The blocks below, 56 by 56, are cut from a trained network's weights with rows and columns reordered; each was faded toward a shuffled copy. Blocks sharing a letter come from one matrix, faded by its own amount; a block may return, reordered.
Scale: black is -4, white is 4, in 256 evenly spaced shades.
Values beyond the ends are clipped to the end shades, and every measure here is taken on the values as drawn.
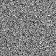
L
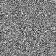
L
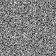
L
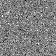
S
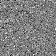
S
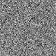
L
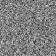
L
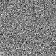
L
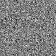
L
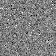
S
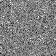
S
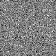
L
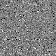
S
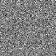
L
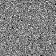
L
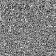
L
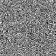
L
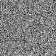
L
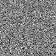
L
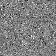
S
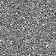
S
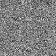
L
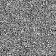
L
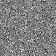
S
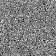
S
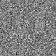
L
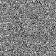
L
